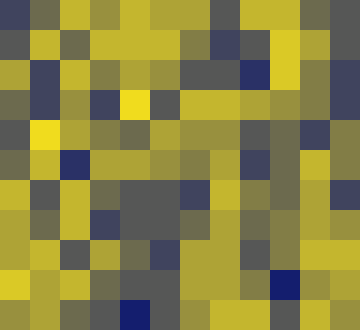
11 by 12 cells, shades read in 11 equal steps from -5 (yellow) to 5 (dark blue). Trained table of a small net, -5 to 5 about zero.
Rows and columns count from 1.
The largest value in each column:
3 3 4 3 5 3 3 3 4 5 3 3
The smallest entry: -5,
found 2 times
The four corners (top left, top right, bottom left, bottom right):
3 2 -1 -1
